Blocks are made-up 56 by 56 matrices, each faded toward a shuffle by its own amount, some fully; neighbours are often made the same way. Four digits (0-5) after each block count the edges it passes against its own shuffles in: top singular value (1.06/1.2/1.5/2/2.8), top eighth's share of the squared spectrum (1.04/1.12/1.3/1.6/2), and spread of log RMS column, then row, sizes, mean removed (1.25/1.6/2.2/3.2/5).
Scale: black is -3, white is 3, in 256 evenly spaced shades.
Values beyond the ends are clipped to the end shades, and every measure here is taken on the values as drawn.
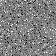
0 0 0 0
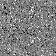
2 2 0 0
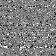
1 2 0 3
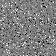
0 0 0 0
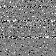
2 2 0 3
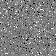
0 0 0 0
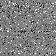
1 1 0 1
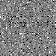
3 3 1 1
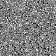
2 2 0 0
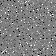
0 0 0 0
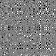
3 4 2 2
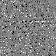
2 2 1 0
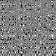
3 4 3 3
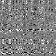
4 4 2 3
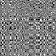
5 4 3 3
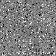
3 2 0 0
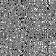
3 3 1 1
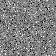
1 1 0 0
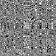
4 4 2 2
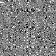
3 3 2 1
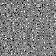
3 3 1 1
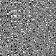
3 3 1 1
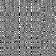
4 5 3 2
